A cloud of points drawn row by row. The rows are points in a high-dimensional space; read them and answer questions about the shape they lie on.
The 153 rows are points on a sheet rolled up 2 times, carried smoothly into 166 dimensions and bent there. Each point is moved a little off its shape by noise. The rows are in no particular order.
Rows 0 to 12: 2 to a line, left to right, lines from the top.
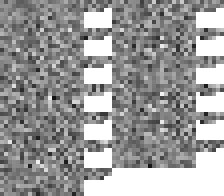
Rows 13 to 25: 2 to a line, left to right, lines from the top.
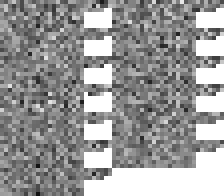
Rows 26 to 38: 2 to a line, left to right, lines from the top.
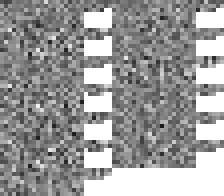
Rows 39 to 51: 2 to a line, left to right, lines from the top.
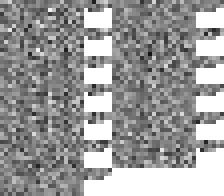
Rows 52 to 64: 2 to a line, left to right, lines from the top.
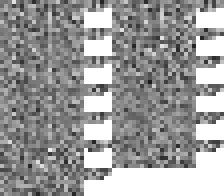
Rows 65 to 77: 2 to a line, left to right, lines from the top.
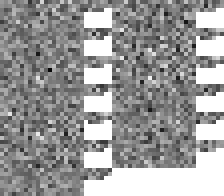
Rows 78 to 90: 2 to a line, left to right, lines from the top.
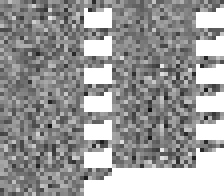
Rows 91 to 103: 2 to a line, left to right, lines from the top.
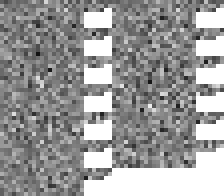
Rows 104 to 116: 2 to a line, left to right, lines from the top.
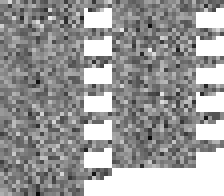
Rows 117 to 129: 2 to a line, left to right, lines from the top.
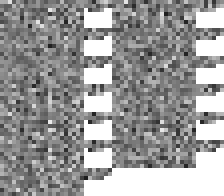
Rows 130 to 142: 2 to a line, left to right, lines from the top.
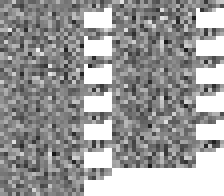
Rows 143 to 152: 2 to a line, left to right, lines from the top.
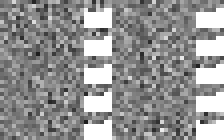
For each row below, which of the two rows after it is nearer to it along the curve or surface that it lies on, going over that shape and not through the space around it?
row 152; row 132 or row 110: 132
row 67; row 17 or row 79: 79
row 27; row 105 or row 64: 64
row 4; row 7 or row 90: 90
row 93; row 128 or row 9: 128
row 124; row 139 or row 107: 139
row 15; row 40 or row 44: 44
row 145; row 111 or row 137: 137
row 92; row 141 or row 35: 141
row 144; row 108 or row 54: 108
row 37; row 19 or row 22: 22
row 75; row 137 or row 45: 137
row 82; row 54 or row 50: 54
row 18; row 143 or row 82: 143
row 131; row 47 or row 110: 47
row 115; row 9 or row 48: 48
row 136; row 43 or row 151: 43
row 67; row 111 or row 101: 101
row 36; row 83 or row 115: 83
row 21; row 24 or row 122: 122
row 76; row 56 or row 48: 56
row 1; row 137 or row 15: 15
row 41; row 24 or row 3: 3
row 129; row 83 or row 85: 85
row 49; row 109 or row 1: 1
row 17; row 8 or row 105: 8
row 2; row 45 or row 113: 113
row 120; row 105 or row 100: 100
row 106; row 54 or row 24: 54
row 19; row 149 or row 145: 145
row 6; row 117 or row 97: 117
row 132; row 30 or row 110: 110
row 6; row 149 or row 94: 149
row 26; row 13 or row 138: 13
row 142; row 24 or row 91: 24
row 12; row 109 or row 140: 140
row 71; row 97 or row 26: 97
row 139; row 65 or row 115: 115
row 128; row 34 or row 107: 34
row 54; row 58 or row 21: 21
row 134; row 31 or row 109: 31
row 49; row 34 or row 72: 72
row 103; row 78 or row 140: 140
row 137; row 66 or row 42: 66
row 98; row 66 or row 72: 66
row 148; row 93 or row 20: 20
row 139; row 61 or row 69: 69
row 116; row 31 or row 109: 31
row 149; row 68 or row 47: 47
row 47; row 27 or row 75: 75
